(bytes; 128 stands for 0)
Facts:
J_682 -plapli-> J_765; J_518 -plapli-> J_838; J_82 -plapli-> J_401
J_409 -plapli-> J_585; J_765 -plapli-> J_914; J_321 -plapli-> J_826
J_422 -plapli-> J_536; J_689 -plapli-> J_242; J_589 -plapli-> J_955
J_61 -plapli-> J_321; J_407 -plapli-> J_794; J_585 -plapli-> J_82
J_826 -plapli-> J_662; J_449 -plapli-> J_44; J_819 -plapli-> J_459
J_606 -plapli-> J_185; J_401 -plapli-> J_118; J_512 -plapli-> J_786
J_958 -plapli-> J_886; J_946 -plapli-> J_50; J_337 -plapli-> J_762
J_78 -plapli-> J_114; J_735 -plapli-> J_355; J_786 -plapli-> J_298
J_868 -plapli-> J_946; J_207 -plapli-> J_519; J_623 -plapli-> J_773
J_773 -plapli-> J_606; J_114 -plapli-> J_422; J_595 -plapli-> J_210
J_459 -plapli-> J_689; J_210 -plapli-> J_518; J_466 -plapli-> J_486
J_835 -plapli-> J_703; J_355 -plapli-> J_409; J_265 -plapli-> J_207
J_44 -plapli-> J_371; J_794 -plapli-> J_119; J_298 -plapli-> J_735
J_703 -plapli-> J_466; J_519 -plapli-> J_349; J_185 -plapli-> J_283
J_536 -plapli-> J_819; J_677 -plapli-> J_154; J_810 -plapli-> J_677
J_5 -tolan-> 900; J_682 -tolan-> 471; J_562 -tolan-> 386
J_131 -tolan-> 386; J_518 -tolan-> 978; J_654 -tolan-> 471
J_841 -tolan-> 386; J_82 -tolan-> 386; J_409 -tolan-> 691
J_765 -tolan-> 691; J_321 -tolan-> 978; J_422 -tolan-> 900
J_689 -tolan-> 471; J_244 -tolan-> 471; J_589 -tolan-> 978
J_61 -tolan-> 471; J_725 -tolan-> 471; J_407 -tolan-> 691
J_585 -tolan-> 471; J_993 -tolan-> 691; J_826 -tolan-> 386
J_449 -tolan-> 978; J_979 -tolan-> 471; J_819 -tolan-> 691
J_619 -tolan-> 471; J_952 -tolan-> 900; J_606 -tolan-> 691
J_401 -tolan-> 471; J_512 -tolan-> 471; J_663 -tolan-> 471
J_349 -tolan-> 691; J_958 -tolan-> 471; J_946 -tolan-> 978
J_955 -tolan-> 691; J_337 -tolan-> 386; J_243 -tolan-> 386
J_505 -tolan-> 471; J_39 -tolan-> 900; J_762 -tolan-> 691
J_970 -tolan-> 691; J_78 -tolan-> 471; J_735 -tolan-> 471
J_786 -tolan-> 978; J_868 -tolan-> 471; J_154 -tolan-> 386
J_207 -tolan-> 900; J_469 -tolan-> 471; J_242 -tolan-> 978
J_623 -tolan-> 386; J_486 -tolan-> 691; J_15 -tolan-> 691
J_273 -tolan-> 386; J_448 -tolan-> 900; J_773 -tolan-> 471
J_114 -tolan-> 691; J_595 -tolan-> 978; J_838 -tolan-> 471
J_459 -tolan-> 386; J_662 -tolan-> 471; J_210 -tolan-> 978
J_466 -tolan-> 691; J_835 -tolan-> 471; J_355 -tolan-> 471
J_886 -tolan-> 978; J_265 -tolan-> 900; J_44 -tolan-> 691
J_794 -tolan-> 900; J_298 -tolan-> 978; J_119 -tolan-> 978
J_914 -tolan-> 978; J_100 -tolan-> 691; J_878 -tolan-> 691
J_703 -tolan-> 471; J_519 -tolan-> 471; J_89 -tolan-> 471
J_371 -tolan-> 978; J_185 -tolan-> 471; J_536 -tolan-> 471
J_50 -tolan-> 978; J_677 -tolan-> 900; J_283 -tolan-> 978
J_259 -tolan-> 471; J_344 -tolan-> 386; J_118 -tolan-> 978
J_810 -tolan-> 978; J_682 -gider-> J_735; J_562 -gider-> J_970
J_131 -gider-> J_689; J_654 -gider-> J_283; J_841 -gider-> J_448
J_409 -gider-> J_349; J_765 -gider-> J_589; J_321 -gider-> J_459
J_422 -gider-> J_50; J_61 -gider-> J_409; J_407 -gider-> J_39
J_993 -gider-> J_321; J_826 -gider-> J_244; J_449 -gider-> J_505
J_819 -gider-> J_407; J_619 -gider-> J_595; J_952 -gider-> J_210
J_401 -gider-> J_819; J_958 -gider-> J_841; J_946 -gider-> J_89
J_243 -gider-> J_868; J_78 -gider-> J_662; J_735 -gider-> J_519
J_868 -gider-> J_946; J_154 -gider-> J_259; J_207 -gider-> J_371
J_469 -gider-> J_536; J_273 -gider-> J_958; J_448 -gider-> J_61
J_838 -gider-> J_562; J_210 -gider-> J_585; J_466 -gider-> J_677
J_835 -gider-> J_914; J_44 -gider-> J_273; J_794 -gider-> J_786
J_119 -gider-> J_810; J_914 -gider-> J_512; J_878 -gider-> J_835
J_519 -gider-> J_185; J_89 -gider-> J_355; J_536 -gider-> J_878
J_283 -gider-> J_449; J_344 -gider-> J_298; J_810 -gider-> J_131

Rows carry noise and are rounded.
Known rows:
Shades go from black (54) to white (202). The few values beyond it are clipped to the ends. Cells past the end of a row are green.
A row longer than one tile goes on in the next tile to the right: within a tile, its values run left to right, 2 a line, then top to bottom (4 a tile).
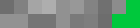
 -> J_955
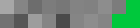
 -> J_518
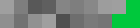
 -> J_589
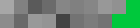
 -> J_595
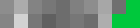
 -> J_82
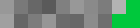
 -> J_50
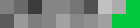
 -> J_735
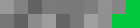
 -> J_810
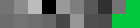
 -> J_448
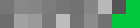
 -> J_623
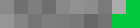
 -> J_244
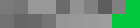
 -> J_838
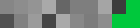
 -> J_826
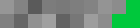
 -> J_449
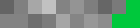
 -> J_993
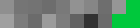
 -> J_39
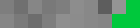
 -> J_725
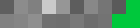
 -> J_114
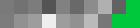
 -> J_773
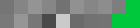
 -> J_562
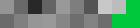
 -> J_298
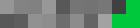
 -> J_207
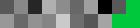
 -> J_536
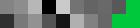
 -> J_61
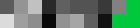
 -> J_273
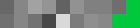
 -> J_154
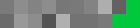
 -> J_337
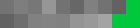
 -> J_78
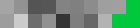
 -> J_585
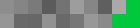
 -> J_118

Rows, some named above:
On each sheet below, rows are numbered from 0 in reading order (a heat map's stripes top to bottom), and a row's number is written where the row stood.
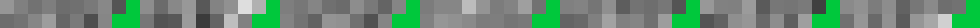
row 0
J_265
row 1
J_914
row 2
J_5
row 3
J_407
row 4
J_794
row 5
J_207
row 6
J_401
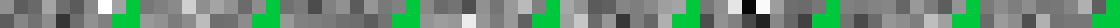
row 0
J_512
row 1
J_878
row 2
J_689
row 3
J_185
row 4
J_585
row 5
J_349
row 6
J_119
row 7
J_337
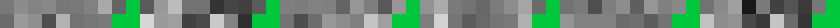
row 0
J_337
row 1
J_44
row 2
J_119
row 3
J_82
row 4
J_689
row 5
J_958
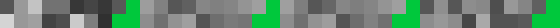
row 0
J_44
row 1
J_589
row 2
J_589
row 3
J_459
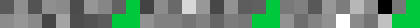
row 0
J_459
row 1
J_819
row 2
J_469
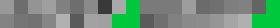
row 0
J_89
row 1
J_682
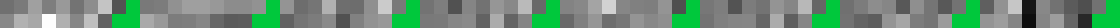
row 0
J_606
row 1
J_970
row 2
J_835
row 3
J_868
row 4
J_466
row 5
J_868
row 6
J_952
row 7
J_841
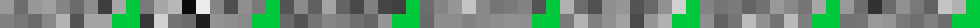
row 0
J_89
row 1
J_409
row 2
J_422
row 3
J_765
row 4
J_355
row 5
J_283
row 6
J_786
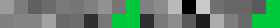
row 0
J_677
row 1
J_61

